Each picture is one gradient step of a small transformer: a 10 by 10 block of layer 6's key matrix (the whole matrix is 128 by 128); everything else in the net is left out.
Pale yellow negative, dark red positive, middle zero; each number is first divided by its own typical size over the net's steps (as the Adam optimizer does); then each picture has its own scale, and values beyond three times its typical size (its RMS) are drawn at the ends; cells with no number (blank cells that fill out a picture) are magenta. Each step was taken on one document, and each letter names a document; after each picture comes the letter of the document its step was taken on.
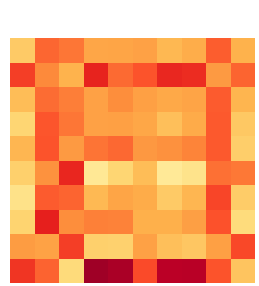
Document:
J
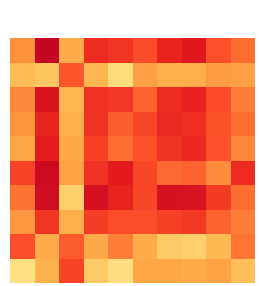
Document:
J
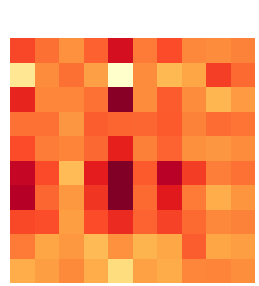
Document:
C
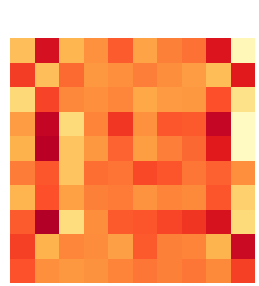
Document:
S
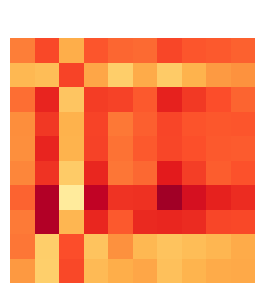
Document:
C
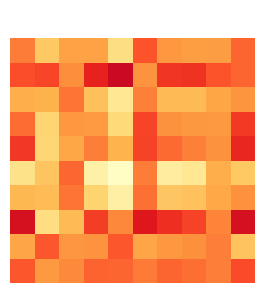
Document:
J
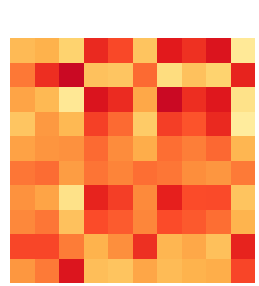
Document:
S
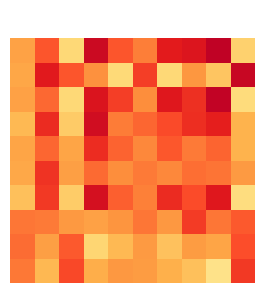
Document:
S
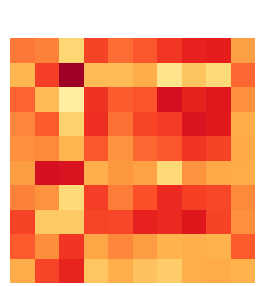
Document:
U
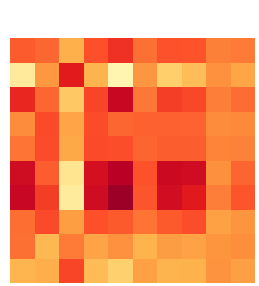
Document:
C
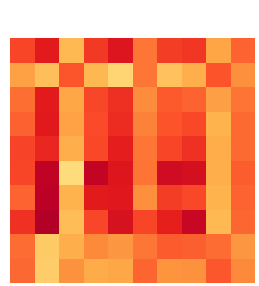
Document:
C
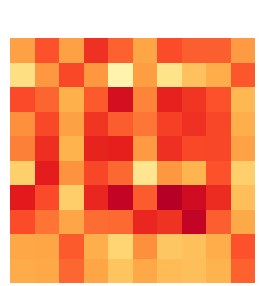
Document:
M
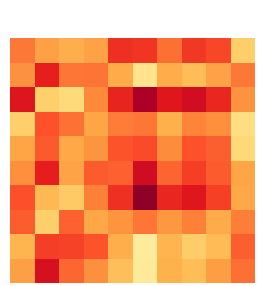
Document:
M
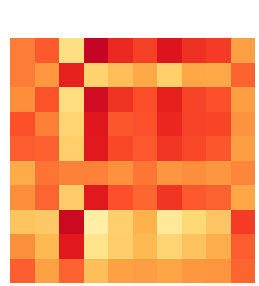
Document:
S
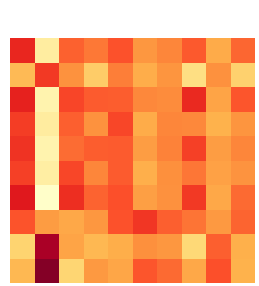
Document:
M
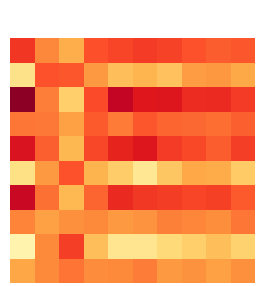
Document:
U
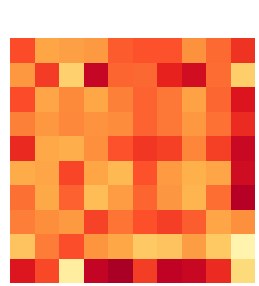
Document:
M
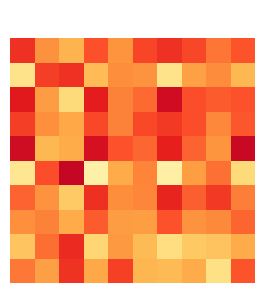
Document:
U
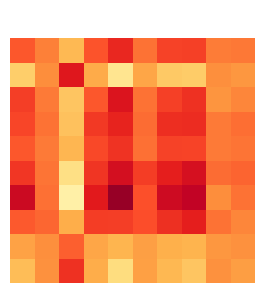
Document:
C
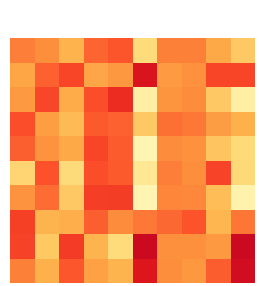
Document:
M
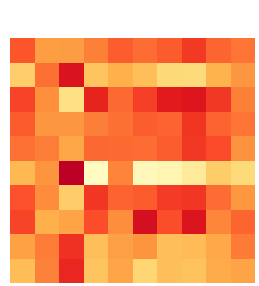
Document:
U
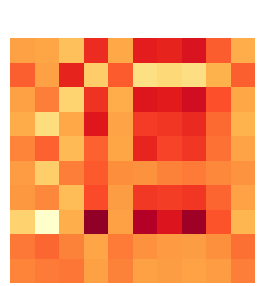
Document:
U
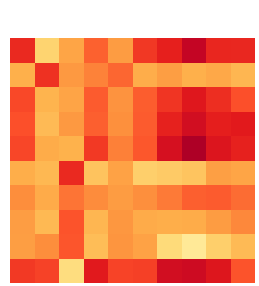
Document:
S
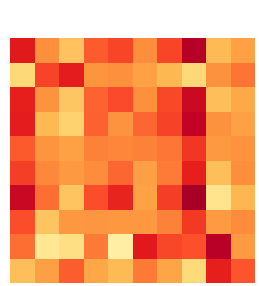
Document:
J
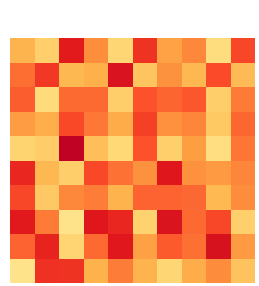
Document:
M
